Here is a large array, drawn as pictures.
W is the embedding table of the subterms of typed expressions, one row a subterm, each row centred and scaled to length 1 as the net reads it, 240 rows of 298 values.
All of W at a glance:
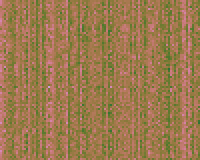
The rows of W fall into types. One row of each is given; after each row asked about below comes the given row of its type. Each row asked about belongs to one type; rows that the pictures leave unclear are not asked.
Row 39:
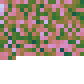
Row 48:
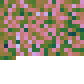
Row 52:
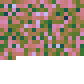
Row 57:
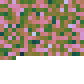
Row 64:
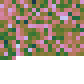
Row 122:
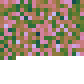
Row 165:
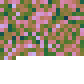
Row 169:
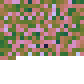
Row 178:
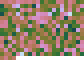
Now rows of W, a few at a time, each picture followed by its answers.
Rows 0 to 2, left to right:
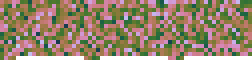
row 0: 165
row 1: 52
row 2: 39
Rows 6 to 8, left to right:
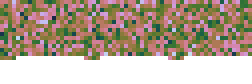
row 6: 57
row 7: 52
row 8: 39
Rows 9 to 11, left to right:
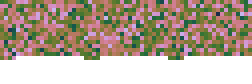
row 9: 178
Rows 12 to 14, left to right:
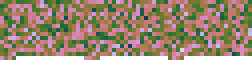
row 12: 57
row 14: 165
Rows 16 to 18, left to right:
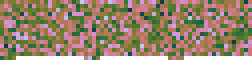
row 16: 122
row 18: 169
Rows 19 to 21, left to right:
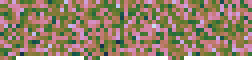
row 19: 57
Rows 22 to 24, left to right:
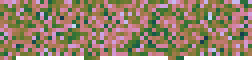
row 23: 48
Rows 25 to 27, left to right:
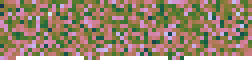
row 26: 122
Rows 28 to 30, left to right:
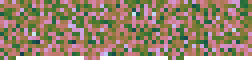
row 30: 122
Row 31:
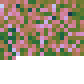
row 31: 64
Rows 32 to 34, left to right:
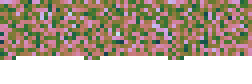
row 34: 122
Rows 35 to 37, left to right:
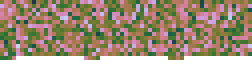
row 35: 64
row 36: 57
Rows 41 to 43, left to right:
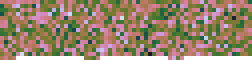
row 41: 178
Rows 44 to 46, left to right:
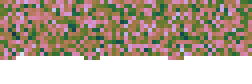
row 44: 178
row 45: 122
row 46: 169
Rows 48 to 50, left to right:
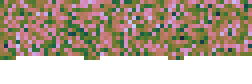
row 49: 64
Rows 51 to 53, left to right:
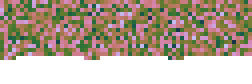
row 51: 165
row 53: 122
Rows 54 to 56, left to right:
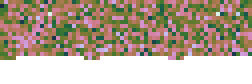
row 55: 122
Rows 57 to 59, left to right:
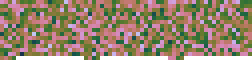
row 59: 39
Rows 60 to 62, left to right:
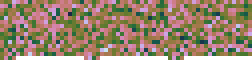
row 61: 39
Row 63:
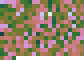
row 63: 165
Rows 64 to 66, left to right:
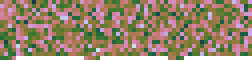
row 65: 57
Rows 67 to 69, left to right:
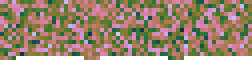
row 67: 57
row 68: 64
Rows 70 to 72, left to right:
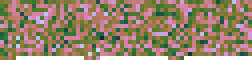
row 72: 57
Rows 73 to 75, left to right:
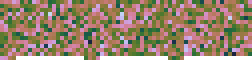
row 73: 169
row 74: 64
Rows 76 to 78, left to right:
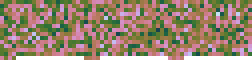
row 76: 57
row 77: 169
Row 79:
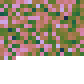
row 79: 178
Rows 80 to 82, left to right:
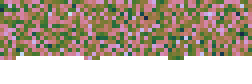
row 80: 169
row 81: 169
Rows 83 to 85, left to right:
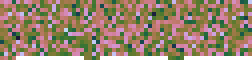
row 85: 48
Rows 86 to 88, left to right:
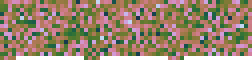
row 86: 169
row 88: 169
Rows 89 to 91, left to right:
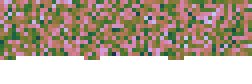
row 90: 52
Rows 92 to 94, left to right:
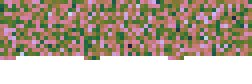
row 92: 169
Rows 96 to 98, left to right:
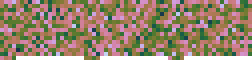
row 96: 169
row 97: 48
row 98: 52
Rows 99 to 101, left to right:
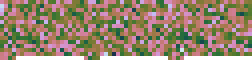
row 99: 39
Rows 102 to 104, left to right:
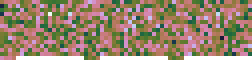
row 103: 64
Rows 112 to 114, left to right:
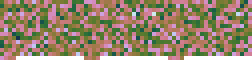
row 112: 169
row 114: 169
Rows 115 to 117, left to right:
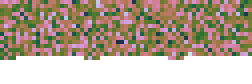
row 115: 122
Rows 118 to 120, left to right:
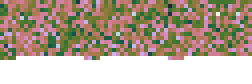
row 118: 48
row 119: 39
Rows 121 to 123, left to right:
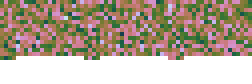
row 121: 48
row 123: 39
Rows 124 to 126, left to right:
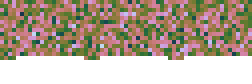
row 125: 52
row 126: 165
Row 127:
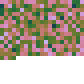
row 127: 122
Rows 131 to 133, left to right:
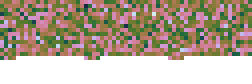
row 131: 122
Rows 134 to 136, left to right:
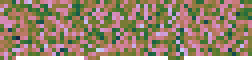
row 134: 122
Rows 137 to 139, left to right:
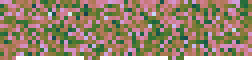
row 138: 178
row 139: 122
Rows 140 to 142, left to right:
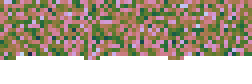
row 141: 165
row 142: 178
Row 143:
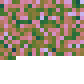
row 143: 52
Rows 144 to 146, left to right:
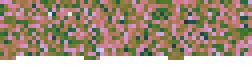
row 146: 169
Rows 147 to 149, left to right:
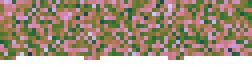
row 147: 64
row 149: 39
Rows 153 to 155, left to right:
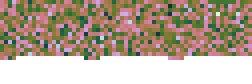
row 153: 39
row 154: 165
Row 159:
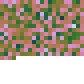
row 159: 169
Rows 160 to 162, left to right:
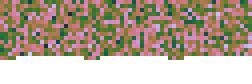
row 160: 57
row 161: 165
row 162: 122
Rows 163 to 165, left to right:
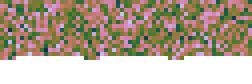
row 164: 64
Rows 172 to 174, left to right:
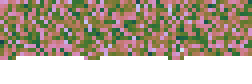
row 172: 39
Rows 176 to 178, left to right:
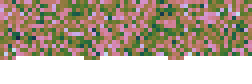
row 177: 48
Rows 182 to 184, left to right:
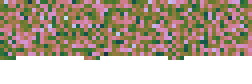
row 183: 57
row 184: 122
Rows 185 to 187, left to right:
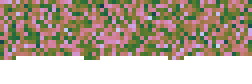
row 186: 48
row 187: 165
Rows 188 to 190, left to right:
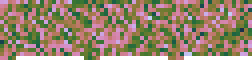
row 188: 39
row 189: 48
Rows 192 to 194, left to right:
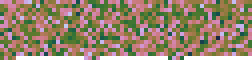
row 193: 39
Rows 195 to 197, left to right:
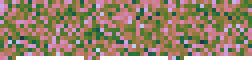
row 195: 39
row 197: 39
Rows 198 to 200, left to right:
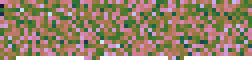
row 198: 122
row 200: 39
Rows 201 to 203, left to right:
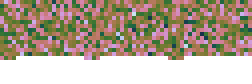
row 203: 169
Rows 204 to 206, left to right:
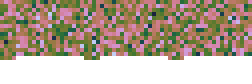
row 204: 64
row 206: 52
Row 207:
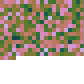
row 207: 169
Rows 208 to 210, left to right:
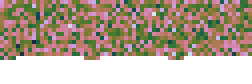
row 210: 39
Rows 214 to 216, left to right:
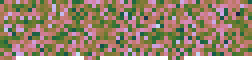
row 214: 169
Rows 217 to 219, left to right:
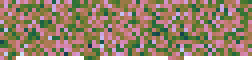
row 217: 39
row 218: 48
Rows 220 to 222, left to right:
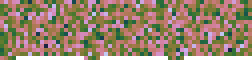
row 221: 52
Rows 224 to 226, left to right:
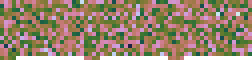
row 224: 122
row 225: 169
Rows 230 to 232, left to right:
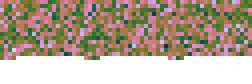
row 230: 165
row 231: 52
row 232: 39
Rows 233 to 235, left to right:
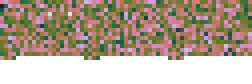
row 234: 122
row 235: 122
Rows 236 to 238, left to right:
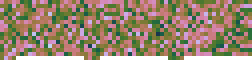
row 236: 165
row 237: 178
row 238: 48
